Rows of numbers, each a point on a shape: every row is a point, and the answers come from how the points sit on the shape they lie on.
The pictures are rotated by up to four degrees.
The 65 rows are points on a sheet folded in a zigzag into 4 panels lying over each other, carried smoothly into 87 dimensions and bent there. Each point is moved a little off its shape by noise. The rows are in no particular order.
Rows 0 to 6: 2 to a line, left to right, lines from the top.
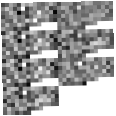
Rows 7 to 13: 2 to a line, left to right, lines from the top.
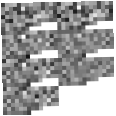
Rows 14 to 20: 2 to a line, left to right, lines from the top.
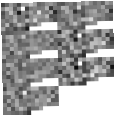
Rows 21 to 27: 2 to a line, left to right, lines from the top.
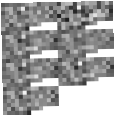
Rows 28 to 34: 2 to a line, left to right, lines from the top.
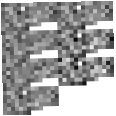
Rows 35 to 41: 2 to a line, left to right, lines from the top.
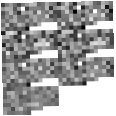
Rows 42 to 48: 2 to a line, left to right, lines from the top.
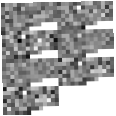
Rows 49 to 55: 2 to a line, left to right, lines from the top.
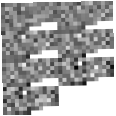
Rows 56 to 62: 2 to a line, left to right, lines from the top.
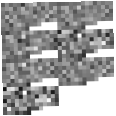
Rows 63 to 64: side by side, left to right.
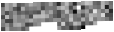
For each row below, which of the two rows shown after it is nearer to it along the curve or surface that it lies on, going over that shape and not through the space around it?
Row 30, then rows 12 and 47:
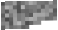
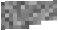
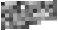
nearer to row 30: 12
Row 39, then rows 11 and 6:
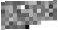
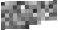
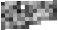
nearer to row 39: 11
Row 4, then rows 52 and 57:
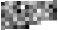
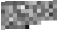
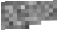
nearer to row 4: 52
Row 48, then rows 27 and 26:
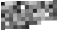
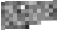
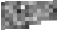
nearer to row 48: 27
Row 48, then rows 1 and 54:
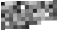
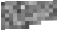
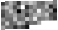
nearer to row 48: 54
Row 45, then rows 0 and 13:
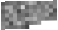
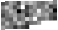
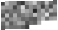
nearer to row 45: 0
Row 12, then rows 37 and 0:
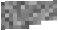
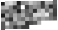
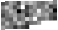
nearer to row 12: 0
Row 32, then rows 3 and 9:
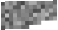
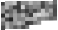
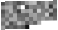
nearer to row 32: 3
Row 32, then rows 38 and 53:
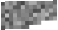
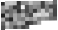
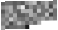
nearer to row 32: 38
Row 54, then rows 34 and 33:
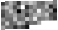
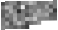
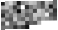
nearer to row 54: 33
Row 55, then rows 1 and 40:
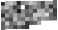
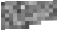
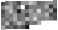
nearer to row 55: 40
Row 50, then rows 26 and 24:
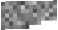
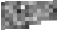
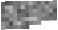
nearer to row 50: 26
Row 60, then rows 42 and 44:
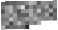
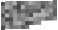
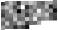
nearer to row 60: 44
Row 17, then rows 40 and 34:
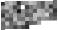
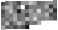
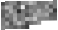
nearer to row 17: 40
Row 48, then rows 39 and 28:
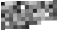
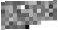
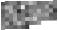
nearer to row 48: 39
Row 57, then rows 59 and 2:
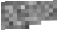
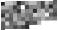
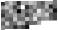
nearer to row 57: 2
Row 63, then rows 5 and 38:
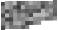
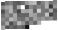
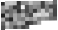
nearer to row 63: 38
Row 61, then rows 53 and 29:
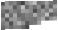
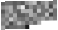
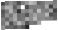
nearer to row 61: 29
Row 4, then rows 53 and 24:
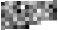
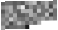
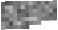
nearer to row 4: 53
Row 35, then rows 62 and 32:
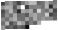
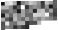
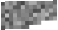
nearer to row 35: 62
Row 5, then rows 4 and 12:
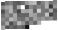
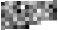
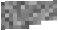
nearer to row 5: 4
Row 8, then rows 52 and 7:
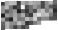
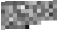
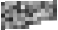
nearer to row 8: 7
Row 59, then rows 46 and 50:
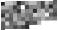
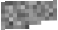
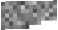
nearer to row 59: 50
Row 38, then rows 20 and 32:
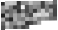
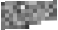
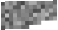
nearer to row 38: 32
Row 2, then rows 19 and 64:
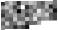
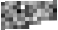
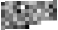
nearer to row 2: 64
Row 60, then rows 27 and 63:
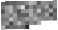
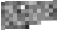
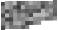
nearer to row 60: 27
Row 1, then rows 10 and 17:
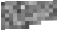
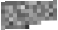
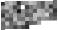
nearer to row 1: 10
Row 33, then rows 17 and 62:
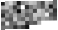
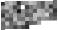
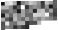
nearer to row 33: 62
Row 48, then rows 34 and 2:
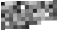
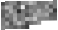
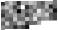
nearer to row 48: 2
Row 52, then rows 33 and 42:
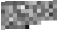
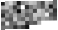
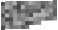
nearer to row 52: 33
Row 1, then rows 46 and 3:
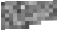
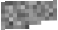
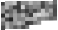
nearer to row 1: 46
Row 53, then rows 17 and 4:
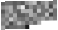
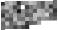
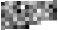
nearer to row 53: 4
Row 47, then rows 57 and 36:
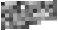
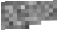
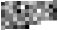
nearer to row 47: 36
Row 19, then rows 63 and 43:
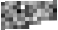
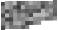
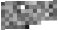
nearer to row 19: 63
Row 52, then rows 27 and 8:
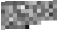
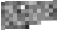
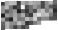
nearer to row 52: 27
